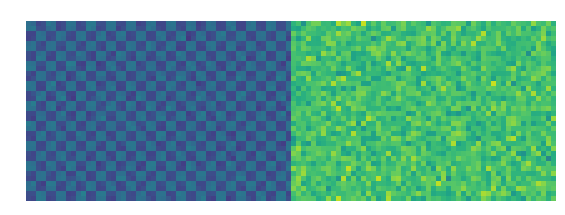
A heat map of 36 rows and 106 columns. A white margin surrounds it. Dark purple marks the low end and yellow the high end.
It is made of 1 by 2 panels. Panel 1,1: low, checkered. Panel 1,2: high, fine-grained.
